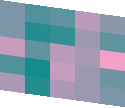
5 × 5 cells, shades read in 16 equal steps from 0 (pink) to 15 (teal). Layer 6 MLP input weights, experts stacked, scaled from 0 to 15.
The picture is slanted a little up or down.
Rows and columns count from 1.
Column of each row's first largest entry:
2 2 2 2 2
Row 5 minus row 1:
-3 3 -5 2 1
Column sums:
35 64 35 27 34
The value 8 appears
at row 1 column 1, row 2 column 1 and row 5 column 5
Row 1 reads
8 11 10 4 7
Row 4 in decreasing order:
15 11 9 6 3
